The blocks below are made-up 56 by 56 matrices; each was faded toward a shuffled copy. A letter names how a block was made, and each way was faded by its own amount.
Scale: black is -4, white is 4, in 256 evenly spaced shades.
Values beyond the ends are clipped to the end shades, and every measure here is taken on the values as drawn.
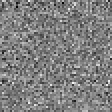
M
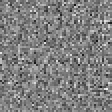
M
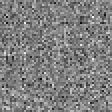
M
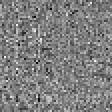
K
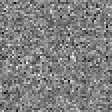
K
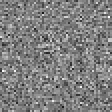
M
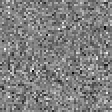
K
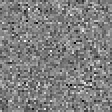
K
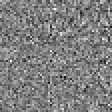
M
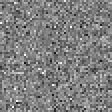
K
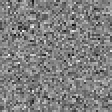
M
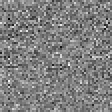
M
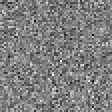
M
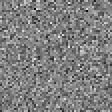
K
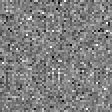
K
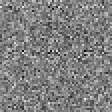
M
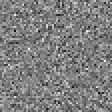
K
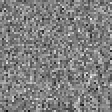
M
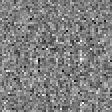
K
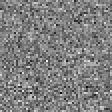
M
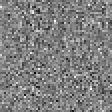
K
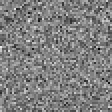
M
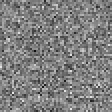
M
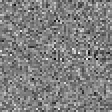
M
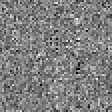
M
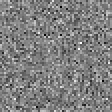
K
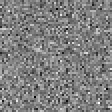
K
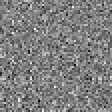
K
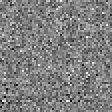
K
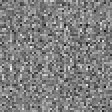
M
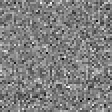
K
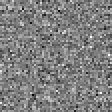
K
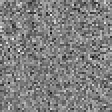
M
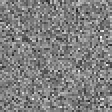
M
